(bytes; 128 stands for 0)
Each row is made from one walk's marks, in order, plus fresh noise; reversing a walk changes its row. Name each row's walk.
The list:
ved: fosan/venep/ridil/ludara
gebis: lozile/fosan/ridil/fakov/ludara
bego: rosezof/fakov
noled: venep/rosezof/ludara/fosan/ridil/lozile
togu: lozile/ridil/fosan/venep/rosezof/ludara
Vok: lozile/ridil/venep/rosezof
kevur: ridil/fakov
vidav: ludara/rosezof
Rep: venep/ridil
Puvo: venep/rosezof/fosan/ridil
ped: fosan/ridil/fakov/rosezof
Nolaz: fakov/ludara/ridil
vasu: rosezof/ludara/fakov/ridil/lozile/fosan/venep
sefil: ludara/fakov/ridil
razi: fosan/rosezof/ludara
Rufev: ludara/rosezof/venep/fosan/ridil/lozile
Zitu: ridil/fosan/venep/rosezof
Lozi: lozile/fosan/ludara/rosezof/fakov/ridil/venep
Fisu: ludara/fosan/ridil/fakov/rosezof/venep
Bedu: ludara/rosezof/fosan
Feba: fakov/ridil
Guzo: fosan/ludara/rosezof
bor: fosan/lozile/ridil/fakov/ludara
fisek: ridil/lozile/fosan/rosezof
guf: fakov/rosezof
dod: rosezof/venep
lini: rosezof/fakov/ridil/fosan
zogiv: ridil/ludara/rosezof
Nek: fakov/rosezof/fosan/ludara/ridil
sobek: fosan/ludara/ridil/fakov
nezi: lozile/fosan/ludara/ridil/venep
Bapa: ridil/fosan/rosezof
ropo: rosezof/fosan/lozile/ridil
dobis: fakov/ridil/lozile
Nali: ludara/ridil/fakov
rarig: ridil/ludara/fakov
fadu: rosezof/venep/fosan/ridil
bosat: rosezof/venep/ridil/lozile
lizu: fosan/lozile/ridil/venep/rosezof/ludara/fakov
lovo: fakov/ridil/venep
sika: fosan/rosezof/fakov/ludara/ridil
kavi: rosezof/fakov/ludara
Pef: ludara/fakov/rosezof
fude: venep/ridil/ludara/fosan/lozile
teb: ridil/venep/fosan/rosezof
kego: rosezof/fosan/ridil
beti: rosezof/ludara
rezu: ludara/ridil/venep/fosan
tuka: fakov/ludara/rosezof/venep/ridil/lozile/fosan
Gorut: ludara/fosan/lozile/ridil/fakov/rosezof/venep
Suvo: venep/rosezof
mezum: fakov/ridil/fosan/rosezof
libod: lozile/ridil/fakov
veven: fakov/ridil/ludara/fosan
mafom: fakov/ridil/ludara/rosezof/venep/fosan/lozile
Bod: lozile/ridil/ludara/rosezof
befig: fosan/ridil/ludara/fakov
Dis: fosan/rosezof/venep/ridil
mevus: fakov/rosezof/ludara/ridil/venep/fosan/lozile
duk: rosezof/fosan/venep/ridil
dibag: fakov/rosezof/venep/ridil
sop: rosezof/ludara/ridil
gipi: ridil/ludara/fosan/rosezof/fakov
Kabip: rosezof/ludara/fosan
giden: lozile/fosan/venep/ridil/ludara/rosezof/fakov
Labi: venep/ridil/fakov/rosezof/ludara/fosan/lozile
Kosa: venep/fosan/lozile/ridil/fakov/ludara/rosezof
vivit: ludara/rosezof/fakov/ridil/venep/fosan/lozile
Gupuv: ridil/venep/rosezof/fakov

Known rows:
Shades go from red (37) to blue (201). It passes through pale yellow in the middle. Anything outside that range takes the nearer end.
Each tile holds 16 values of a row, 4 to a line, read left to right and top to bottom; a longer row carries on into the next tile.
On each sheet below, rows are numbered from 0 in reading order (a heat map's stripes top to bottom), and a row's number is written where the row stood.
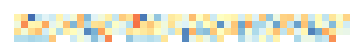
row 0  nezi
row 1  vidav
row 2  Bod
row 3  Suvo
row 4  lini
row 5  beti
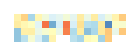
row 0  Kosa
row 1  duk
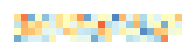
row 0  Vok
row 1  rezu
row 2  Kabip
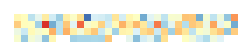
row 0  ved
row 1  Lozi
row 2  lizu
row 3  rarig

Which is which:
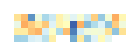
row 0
togu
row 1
guf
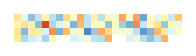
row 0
befig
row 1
sop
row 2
vivit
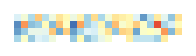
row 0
Nek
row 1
mevus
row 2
sobek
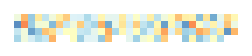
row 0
vasu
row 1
razi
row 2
kego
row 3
dobis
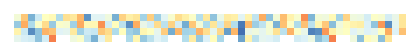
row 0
Bedu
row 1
Nali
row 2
mafom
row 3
Feba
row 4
dibag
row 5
Rufev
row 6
Dis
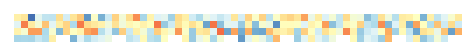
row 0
gebis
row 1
libod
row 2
fude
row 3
ped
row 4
dod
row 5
Rep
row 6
Guzo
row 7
veven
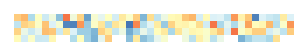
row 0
zogiv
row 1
Pef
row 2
tuka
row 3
teb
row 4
giden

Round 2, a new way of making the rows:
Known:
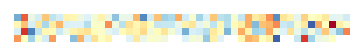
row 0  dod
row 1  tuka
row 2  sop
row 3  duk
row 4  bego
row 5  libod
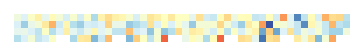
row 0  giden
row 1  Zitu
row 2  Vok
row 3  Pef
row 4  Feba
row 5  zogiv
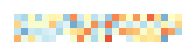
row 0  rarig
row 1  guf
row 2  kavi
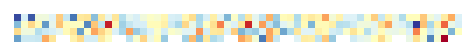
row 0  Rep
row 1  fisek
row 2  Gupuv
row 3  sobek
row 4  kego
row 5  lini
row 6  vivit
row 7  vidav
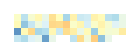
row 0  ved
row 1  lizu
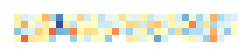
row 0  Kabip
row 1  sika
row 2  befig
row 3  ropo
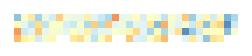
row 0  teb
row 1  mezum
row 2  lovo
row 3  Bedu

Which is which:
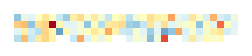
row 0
bosat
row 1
gebis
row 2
Bod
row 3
vasu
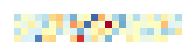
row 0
sefil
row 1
kevur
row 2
mafom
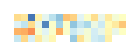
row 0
Nolaz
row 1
togu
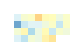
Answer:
Lozi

